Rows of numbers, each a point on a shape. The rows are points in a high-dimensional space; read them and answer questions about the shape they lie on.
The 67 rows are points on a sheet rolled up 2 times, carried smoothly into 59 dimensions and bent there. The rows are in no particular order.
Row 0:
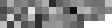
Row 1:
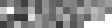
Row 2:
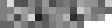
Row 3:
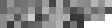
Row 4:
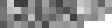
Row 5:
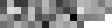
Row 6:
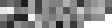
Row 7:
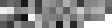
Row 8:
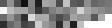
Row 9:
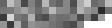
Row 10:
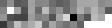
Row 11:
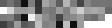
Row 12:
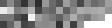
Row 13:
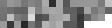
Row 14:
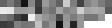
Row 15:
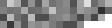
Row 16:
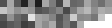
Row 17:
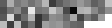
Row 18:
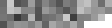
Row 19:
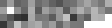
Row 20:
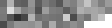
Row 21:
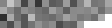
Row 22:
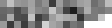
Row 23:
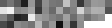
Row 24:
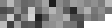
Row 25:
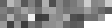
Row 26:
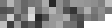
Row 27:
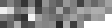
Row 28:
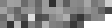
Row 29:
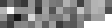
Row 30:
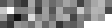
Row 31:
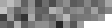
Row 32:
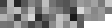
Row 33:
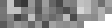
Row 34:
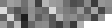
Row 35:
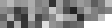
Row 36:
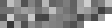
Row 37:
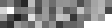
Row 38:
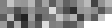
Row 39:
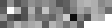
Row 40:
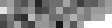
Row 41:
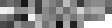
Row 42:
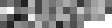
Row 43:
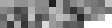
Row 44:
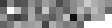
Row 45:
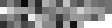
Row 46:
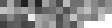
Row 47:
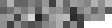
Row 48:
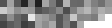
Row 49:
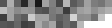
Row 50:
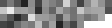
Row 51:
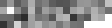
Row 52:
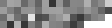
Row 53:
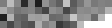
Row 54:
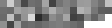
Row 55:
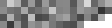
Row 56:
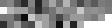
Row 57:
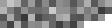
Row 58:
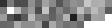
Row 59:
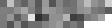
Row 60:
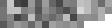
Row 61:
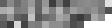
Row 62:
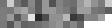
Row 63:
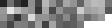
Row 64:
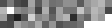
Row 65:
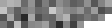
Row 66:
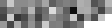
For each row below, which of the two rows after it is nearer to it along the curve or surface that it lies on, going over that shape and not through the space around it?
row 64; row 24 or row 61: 24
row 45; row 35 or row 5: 5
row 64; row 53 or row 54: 53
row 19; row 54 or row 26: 54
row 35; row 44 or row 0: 0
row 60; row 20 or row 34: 20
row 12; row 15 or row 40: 40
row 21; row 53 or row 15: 15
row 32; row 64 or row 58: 58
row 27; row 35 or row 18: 18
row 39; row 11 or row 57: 11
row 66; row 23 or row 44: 44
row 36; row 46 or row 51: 51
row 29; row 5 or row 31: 5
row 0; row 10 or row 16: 10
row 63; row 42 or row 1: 42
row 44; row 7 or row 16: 7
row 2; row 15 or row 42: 15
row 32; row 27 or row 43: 43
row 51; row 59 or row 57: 59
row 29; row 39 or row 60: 39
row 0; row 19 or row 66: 66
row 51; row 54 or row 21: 54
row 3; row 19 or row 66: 66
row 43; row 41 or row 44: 44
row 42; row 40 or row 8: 8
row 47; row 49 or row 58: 58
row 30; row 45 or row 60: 45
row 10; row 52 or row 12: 12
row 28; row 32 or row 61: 61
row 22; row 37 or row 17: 17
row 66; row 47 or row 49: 47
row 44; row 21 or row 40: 40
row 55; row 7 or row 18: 18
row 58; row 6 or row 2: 6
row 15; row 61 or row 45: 61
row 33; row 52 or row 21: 52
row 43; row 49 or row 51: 49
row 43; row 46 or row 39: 39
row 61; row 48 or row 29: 48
